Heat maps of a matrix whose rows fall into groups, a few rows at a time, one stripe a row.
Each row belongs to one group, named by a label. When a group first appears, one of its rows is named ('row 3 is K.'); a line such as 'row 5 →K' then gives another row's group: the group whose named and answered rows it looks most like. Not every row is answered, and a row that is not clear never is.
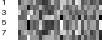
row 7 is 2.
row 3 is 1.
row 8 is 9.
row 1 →2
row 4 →9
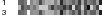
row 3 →9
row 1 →9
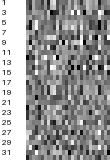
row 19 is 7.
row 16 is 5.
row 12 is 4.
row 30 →5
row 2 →7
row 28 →1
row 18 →7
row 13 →9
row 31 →9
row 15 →9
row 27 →5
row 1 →7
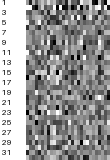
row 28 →9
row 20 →4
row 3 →7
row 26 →7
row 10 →4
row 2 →5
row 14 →7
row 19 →9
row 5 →1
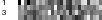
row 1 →5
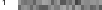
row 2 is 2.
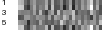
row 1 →5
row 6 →5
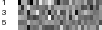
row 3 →4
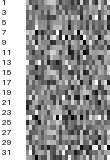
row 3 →7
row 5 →9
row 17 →2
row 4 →2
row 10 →9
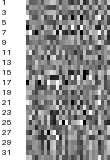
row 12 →7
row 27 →7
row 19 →5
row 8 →2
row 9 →4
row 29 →7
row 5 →2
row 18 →4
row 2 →2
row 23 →4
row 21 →5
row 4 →5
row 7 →5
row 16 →4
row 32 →5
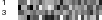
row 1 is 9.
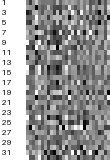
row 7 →4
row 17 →4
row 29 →1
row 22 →7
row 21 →9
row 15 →1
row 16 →9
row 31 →4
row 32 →1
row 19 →9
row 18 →1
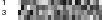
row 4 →5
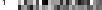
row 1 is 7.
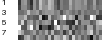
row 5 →7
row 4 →4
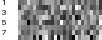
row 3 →5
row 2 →2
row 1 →9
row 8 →7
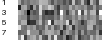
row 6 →5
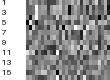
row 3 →9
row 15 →4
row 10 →2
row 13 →5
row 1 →2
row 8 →7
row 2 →9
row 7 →7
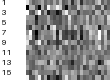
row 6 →7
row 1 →5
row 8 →5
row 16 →1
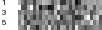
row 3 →7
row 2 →1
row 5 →5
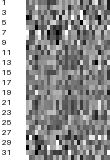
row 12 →5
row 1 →2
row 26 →1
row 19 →9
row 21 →5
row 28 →5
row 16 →9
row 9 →4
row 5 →7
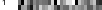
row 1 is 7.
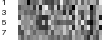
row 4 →2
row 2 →7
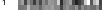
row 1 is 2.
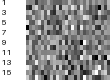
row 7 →1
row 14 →5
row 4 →2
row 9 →7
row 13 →9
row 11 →7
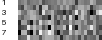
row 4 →4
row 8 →9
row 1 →4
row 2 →7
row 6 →4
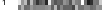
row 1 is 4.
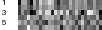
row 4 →9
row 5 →4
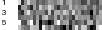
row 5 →1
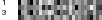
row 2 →4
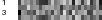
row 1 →2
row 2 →9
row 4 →2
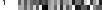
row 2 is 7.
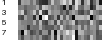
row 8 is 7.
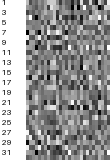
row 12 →5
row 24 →2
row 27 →1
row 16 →7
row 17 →5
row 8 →1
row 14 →7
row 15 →1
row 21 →4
